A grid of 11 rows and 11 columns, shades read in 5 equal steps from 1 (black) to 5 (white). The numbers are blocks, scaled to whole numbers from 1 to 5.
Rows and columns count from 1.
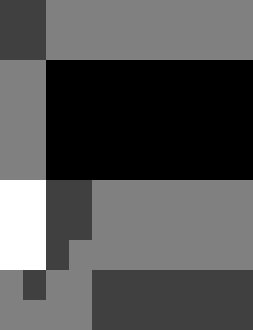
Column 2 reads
2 2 3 3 3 3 5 5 5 2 3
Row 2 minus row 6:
-1 -1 2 2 2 2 2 2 2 2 2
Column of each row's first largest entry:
3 3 1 1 1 1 1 1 1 1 1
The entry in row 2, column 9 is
3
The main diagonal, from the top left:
2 2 1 1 1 1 3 3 3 2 2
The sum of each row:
31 31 15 15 15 15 35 35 36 25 26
